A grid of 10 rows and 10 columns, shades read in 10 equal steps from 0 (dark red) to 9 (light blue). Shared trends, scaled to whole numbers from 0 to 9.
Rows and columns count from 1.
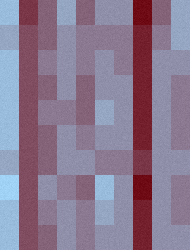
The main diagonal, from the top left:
8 3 5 6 4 6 5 0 6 6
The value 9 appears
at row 8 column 1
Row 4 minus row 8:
-1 0 -2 1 0 -2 0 1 0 0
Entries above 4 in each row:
5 7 8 6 7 7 7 7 8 7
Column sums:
79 29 45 59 47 62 57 9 57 57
